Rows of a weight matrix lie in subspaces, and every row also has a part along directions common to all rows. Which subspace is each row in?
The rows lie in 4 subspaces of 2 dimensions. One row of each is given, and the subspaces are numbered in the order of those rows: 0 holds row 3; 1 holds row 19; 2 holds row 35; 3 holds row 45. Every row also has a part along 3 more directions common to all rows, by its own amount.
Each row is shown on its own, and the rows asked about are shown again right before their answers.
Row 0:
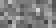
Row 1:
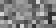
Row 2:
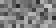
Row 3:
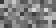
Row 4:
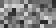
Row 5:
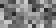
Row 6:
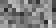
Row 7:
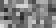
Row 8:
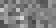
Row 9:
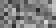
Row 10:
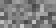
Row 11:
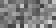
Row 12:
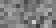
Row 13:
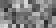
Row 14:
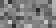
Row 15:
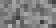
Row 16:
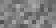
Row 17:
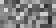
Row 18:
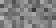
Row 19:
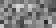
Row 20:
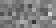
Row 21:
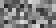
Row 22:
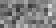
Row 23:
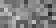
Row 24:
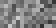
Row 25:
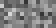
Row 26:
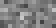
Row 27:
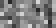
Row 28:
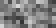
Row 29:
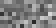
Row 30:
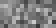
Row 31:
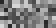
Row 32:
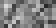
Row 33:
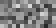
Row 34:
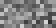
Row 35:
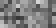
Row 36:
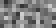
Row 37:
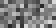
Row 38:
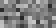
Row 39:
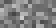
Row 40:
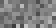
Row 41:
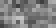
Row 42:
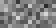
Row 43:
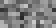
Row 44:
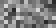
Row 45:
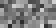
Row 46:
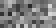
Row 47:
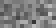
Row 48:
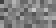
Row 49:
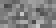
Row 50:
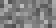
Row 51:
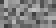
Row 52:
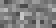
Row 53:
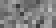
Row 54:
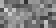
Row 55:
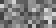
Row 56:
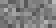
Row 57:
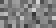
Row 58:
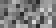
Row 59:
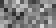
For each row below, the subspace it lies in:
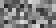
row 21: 1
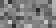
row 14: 3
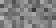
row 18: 0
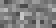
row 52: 2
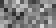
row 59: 0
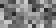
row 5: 0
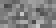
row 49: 1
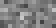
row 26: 2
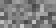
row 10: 1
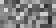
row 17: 0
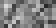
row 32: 3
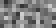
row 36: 2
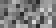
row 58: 1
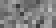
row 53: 1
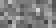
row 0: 3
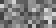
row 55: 0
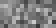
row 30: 1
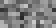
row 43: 2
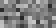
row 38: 2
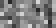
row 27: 3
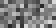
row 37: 3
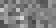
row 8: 2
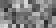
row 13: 3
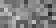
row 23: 1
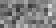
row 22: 1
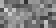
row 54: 1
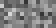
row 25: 1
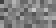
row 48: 0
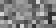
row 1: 1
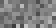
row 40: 3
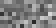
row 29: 1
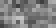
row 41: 2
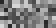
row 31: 0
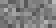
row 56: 3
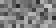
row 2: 0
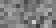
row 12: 1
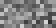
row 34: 1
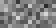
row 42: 0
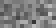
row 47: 1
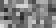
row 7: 2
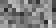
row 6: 3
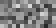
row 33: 0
